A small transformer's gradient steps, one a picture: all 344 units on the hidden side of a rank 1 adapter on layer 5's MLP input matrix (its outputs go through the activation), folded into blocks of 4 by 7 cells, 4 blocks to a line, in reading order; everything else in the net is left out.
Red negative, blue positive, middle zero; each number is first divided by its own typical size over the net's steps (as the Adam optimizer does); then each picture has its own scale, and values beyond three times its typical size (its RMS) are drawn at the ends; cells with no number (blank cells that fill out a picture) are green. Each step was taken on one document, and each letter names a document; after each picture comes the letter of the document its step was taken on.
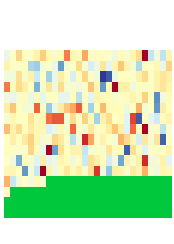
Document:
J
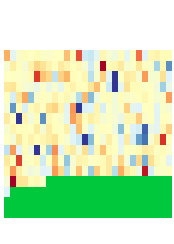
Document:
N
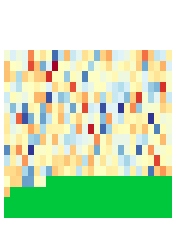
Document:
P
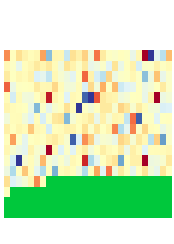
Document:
J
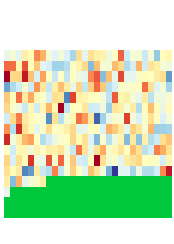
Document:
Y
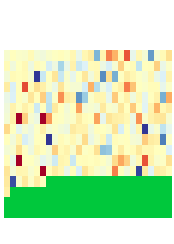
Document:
N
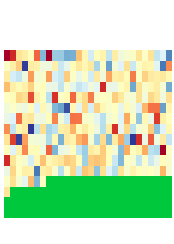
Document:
Y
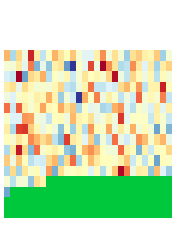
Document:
P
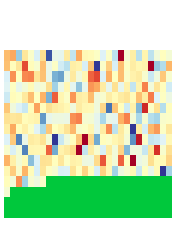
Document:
Y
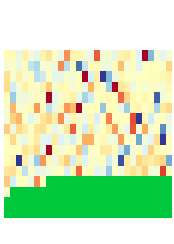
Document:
J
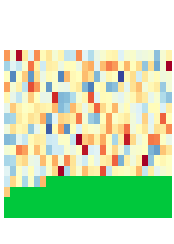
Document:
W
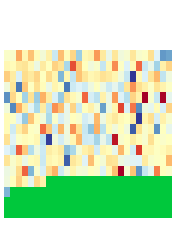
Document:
P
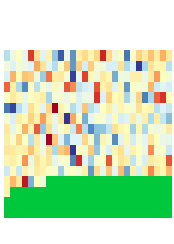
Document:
P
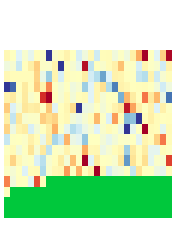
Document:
J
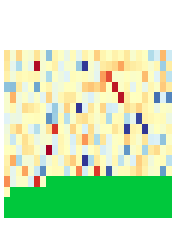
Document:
J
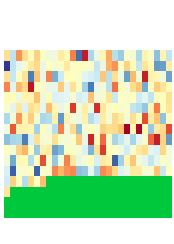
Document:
W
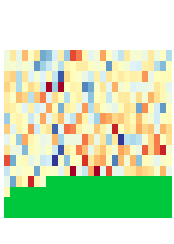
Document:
Y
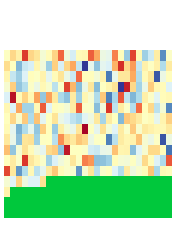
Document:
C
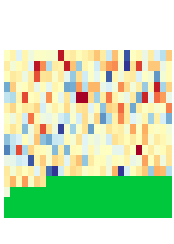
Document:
P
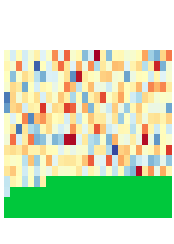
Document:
C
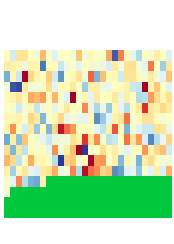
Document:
Y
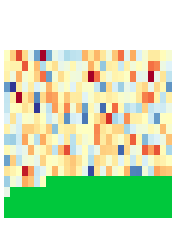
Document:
Y
